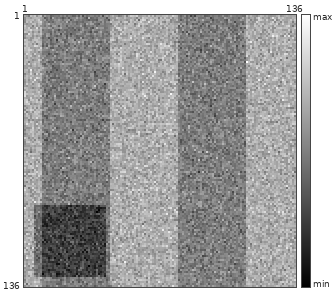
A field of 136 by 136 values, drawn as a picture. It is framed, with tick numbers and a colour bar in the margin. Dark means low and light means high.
Ninth with the lowest average: bottom left. Odd patch: lower, in the bottom left. Stripes: upright, repeating 2 times.
